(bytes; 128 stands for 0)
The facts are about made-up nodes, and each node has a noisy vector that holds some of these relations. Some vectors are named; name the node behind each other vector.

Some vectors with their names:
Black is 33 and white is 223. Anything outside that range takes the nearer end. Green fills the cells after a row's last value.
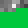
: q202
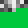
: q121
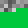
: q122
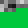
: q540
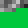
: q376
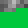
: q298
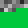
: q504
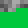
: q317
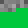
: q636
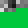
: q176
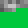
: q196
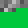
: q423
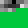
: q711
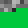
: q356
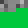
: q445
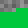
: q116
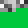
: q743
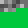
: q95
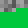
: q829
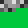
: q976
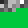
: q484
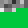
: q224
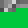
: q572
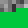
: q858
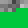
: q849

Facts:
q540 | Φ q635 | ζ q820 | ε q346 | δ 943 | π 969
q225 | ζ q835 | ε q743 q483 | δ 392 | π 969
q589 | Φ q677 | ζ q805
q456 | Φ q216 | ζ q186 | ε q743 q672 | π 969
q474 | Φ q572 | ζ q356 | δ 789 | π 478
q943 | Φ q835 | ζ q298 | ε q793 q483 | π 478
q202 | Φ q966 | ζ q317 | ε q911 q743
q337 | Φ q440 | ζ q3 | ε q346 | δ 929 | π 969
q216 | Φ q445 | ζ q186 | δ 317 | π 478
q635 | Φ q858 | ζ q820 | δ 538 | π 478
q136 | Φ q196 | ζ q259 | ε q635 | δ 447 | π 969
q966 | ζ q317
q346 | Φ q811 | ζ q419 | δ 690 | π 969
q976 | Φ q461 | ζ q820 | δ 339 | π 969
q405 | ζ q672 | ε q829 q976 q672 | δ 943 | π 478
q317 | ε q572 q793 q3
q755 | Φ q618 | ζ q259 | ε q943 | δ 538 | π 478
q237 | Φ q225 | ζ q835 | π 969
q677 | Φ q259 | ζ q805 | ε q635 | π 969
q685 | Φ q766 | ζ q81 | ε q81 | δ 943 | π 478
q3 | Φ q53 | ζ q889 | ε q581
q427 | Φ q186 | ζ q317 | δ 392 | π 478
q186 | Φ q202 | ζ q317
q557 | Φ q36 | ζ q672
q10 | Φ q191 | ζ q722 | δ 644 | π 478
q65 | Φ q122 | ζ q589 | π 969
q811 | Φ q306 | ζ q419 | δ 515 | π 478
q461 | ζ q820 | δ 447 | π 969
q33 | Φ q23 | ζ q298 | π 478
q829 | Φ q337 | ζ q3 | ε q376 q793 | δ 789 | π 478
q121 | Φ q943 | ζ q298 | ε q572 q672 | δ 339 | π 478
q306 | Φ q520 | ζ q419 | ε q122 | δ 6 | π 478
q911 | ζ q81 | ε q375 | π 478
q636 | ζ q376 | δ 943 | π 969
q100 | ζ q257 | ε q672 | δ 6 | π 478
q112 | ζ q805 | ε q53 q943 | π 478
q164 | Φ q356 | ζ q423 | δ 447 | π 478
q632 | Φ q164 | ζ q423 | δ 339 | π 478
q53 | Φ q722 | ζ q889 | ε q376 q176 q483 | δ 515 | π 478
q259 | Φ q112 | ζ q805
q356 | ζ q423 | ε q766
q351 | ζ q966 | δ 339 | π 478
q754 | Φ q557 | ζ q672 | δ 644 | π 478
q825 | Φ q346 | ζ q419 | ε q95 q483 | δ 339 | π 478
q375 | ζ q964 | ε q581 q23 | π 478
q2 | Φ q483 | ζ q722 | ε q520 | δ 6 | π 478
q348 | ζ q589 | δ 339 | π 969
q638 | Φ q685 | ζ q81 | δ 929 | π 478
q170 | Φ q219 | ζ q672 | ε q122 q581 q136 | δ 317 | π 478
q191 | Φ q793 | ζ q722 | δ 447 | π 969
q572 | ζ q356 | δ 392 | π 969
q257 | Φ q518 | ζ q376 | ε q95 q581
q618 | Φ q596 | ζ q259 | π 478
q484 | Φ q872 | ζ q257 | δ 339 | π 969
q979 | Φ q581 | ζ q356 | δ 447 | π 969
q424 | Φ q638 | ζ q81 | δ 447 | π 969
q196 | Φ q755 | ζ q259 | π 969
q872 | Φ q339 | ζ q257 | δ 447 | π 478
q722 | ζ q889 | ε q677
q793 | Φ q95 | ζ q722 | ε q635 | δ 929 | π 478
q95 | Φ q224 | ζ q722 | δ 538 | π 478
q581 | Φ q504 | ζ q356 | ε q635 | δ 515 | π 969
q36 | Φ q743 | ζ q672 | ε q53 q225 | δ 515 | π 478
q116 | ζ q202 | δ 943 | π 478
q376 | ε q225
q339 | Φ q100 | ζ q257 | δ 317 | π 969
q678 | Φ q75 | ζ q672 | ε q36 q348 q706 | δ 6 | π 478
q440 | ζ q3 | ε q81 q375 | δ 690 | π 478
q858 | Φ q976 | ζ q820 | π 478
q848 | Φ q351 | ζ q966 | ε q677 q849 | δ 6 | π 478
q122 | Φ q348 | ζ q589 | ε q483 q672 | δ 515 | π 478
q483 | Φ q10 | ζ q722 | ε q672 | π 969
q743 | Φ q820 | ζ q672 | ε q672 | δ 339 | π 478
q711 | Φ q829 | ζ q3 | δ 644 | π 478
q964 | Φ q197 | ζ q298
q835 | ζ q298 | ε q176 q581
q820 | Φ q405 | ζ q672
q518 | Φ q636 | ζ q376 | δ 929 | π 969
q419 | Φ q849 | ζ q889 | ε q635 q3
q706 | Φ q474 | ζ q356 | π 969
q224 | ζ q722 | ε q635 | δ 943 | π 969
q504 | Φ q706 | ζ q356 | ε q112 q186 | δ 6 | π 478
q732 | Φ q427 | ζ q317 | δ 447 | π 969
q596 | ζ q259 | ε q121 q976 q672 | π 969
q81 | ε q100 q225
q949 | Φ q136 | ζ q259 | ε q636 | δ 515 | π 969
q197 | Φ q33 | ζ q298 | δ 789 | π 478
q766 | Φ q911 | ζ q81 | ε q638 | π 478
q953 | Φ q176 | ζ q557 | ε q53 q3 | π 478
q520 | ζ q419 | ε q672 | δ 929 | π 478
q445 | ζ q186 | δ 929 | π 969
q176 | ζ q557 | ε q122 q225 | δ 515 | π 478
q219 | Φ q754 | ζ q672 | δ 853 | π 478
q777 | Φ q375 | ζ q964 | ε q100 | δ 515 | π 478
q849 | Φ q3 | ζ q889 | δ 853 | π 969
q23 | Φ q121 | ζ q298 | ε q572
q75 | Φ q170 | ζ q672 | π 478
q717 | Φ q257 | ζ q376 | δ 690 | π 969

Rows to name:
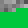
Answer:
q943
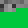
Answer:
q427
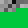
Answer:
q440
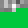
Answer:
q596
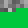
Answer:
q375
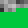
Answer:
q618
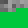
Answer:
q237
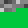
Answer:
q225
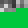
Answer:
q581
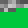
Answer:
q706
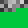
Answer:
q351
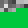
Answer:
q949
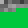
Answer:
q306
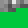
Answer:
q672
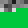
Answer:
q793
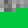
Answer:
q483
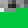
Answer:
q36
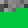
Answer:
q889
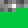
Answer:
q100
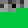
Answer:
q635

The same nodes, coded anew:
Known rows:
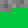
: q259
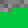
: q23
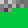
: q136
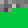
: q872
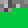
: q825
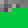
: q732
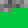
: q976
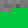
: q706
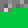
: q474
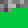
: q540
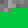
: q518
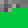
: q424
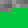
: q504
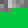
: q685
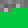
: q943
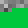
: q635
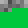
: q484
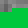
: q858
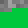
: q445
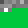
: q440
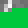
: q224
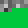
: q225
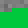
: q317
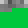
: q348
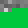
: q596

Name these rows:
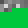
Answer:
q53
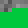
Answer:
q953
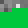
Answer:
q176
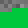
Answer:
q911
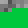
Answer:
q632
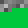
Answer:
q3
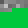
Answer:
q829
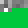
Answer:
q820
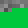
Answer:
q755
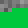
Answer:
q456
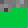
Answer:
q777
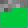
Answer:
q122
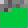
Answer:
q339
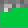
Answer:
q722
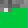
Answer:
q121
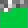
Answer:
q405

